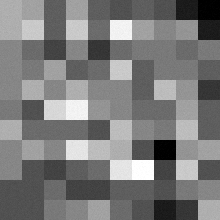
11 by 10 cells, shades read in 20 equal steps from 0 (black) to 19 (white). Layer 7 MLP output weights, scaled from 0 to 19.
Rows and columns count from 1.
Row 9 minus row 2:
-3 -9 -2 -8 0 -1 7 -5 4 4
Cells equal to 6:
13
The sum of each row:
72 111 80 93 102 105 97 105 98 69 76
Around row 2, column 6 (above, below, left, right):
6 8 8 12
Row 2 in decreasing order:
18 15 15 13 12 11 10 8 7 2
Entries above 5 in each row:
8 9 8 10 9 10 10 9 8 8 8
